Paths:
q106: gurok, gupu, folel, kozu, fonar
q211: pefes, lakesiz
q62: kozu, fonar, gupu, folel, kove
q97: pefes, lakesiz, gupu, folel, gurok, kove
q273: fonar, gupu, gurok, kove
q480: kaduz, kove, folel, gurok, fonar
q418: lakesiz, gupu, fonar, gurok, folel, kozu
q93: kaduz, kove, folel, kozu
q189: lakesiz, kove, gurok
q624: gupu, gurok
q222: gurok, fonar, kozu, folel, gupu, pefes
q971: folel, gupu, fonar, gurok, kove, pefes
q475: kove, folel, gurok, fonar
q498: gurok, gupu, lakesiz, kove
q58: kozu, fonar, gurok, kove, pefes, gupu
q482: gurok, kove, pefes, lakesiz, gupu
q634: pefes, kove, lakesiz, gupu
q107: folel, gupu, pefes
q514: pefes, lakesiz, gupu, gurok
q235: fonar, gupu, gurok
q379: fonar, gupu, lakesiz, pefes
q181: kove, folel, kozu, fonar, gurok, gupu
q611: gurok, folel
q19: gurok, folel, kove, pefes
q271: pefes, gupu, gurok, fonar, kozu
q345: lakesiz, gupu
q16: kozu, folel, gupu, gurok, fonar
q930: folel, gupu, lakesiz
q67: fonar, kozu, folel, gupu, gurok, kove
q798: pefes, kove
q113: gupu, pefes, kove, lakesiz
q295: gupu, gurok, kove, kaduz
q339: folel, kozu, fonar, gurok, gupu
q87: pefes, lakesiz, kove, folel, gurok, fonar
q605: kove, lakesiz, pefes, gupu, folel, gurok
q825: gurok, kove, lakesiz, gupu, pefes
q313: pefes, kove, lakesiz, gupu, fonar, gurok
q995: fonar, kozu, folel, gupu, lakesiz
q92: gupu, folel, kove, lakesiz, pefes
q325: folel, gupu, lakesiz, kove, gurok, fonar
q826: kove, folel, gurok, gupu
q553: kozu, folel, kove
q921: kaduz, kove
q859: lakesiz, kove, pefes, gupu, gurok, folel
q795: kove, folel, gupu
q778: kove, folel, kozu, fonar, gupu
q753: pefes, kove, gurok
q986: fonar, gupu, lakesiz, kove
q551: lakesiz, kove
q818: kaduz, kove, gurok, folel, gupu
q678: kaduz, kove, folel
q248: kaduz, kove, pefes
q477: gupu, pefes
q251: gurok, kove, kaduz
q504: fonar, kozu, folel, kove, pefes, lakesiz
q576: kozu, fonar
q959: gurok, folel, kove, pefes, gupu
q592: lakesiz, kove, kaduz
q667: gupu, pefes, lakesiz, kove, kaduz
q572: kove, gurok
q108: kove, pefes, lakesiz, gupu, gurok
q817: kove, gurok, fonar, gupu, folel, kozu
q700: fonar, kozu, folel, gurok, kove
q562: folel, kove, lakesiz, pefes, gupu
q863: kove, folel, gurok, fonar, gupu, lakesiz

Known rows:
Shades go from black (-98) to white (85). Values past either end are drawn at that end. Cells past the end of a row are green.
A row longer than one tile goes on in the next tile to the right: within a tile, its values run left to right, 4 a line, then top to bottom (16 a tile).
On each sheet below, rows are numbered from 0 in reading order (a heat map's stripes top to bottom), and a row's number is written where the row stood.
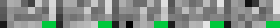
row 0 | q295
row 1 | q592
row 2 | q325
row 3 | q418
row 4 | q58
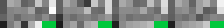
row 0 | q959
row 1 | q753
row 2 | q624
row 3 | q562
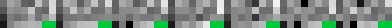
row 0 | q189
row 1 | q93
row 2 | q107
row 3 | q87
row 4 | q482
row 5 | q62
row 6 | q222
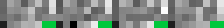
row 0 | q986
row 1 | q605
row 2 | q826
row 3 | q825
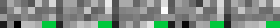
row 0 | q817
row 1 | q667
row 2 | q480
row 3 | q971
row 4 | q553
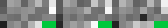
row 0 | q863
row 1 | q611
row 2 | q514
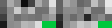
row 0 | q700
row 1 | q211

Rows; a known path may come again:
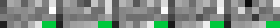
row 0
q863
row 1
q572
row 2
q826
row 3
q87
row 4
q504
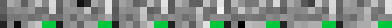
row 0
q795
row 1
q58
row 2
q113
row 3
q859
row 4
q16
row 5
q273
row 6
q986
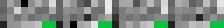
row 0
q778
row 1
q97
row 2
q678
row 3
q514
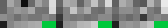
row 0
q271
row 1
q93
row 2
q108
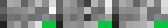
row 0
q475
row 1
q482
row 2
q551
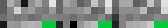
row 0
q181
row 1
q107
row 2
q921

